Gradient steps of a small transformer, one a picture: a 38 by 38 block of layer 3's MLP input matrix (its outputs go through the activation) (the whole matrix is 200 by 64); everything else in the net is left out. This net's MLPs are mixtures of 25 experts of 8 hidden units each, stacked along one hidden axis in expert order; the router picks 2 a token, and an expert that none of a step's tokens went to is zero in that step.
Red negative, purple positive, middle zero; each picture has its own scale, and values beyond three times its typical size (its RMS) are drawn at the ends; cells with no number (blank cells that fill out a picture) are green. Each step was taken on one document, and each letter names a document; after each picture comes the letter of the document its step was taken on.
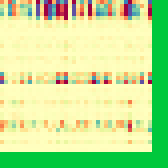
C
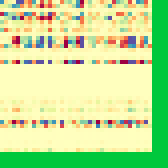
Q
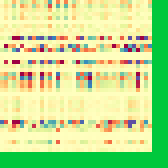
Q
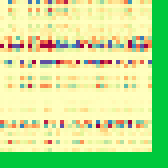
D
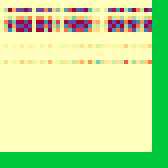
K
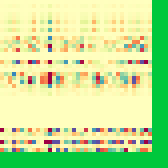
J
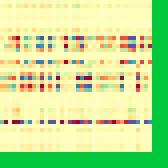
Q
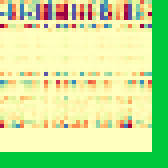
C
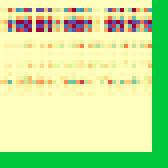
K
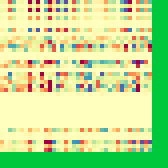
J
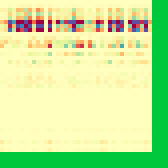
K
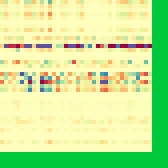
Q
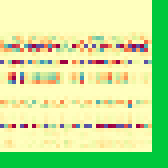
D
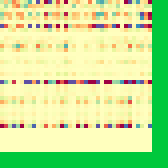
C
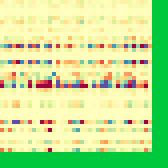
D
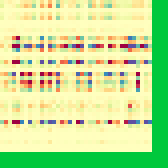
Q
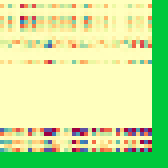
J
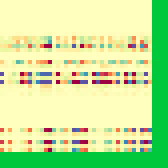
J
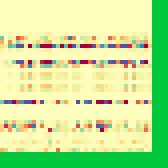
J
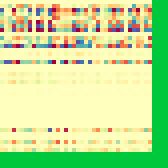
J
